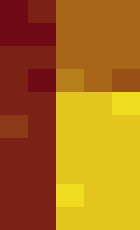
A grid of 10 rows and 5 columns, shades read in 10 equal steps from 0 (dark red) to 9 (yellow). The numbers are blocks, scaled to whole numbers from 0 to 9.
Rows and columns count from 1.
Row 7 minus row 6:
-1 0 0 0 0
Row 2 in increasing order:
0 0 4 4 4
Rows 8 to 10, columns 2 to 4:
1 8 8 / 1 9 8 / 1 8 8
